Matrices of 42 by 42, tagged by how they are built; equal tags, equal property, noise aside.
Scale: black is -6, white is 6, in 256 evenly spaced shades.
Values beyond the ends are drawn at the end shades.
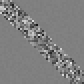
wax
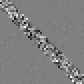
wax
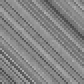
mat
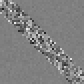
wax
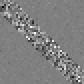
wax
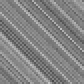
mat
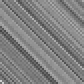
mat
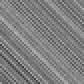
mat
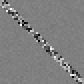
wax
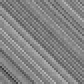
mat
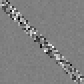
wax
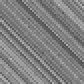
mat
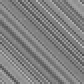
mat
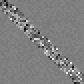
wax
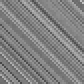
mat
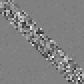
wax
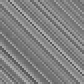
mat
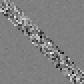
wax
